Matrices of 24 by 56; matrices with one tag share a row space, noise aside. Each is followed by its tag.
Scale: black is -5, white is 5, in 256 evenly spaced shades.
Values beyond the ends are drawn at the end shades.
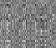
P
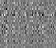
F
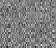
P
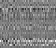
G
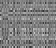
G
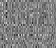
F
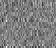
F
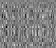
F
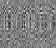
P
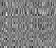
F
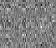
P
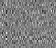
F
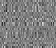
F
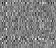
F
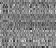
G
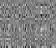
P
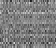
G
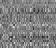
G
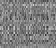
G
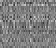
G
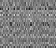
G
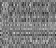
G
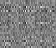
P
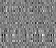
F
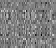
P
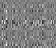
F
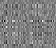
F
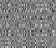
P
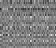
G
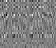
F
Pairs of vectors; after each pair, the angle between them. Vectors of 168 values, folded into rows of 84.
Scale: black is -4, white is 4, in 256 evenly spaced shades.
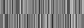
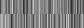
partly opposed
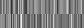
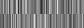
partly opposed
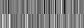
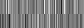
nearly opposite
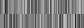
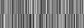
partly opposed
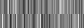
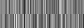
partly aligned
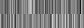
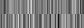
partly aligned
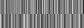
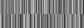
nearly parallel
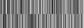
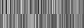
nearly opposite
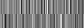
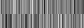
partly aligned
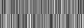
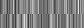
partly opposed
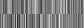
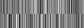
partly aligned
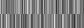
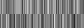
nearly parallel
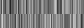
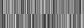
partly opposed
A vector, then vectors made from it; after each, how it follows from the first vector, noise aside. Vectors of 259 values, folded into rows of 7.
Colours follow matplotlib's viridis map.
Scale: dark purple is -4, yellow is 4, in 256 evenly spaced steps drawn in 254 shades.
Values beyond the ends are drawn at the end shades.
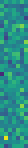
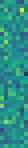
reversed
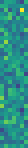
reversed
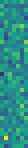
copied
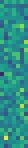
copied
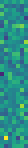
copied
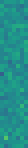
shrunk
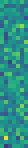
copied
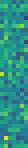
sign-scrambled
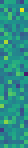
reversed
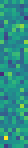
copied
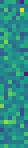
reversed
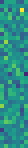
reversed
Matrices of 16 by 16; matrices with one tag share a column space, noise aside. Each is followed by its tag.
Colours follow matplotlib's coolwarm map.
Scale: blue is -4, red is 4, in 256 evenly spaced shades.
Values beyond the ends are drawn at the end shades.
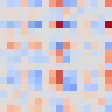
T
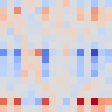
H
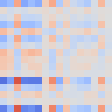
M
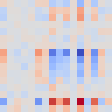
H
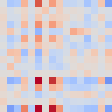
M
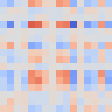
T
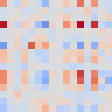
T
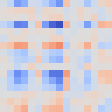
T
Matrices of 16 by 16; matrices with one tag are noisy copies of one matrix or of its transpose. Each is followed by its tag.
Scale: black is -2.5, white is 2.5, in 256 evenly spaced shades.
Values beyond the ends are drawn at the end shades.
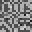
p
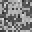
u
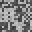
u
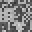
u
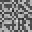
p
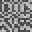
p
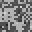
u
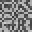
p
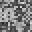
u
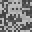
u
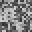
u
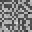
p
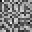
p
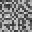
p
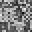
u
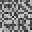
p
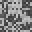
u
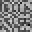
p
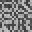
p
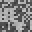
u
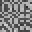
p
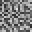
p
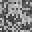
u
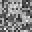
u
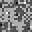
u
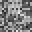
u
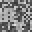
u
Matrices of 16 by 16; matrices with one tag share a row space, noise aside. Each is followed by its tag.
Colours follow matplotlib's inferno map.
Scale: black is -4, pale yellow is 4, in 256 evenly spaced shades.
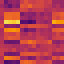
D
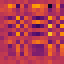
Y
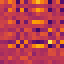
Y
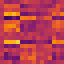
D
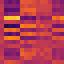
D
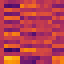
D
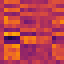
D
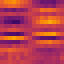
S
